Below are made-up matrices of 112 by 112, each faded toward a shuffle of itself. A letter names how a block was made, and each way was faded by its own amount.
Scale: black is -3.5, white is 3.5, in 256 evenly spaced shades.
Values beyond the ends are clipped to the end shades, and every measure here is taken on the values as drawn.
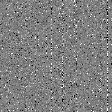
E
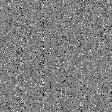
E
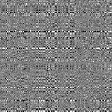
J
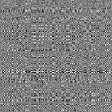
J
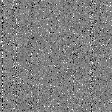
E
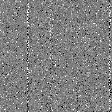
E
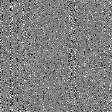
E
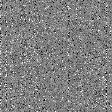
E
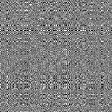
J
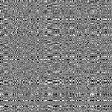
J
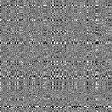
J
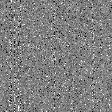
E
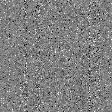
E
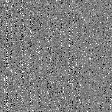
E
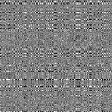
J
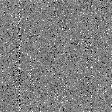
E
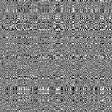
J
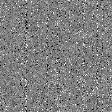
E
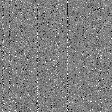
E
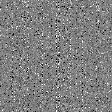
E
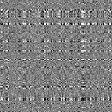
J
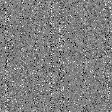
E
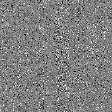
E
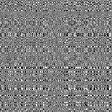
J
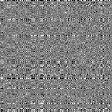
J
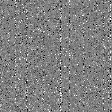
E
